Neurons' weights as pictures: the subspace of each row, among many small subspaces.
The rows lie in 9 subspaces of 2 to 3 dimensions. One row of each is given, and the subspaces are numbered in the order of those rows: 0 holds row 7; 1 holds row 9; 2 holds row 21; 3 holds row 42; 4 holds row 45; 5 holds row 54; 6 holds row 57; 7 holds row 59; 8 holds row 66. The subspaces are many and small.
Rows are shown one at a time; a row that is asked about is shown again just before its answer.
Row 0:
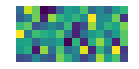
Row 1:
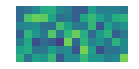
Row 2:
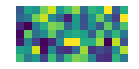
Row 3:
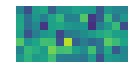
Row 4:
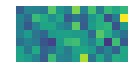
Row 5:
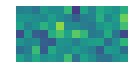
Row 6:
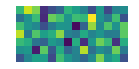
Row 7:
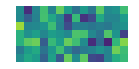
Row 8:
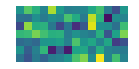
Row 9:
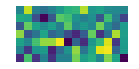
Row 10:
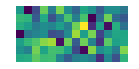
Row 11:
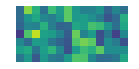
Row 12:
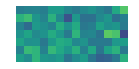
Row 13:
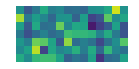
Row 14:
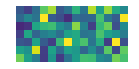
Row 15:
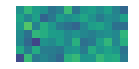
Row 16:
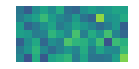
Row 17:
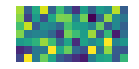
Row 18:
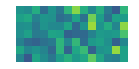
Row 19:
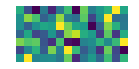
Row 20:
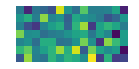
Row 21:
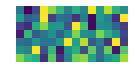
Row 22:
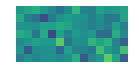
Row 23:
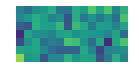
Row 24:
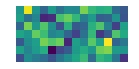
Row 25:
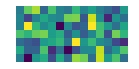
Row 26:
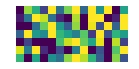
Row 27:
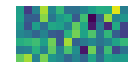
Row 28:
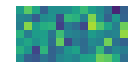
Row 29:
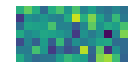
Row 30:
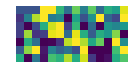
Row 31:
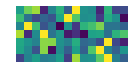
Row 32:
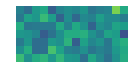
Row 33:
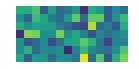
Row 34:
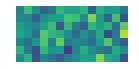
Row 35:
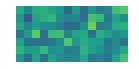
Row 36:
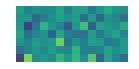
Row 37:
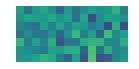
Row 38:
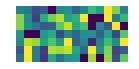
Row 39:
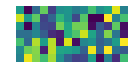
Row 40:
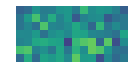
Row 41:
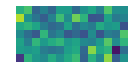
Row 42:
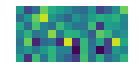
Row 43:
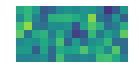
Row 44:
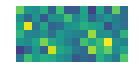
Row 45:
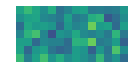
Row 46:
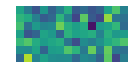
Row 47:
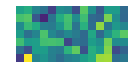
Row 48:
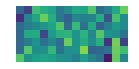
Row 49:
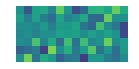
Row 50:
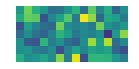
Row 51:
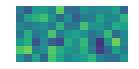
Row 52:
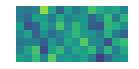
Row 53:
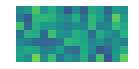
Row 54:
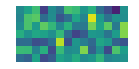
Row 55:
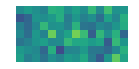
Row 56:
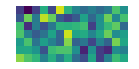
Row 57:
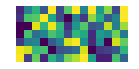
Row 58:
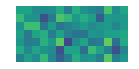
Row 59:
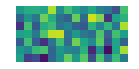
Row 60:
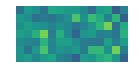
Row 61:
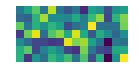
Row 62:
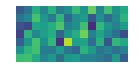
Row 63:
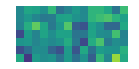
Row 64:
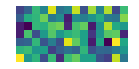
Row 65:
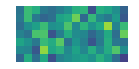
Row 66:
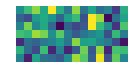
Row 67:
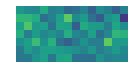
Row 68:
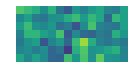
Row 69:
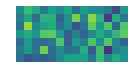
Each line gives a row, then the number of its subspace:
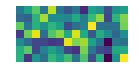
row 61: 1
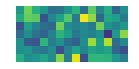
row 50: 0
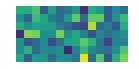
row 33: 1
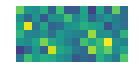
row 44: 6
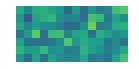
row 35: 1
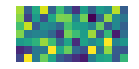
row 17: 6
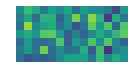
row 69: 7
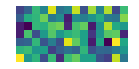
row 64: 6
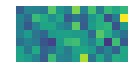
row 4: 2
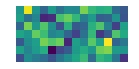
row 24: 1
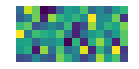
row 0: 2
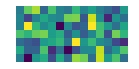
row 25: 8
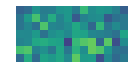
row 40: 3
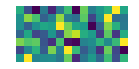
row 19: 8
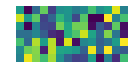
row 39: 7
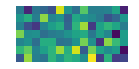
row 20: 3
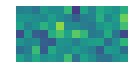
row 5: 8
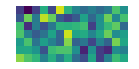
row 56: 1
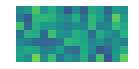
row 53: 1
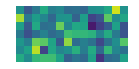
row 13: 7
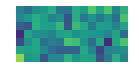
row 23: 6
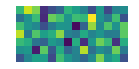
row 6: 2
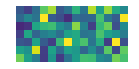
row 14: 2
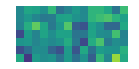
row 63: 3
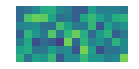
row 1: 3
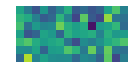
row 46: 8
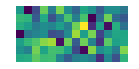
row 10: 2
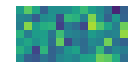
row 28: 7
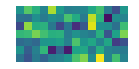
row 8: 8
